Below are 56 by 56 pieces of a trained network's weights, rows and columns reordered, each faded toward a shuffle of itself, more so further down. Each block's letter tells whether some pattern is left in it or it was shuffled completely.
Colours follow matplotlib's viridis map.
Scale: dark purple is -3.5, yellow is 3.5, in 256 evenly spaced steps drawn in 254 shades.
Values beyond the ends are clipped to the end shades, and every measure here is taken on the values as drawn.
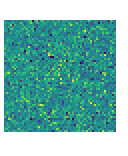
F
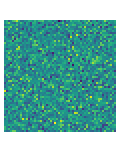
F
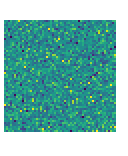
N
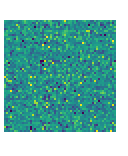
F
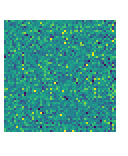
F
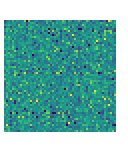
F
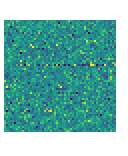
F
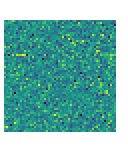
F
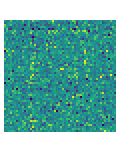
F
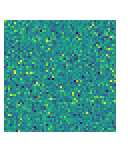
N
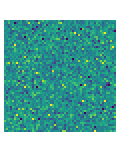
N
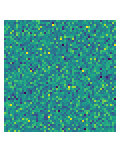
N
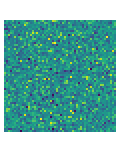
N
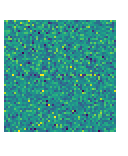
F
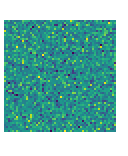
N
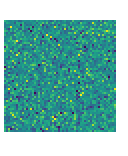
N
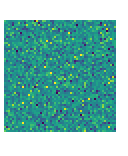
N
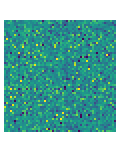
F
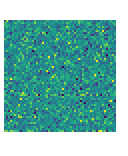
F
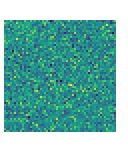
F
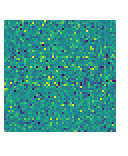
F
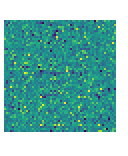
F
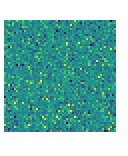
N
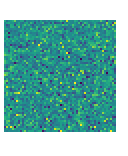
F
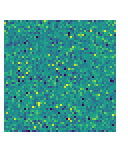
F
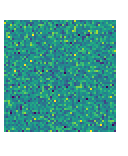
F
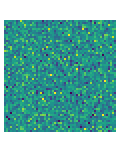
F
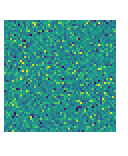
N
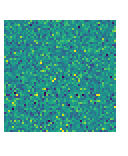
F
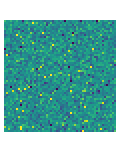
N
